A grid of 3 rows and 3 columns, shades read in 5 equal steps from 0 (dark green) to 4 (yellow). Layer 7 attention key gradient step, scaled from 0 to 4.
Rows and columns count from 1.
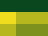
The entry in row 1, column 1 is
0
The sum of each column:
7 5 5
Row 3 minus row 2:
-1 -1 -1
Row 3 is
3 2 2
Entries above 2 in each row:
0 3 1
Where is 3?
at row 2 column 2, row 2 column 3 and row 3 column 1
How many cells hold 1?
0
